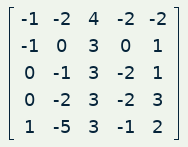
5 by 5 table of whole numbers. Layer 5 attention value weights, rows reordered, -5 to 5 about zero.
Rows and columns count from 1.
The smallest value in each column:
-1 -5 3 -2 -2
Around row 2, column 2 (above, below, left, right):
-2 -1 -1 3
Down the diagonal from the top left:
-1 0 3 -2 2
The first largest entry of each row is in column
3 3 3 3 3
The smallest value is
-5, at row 5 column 2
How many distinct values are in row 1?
3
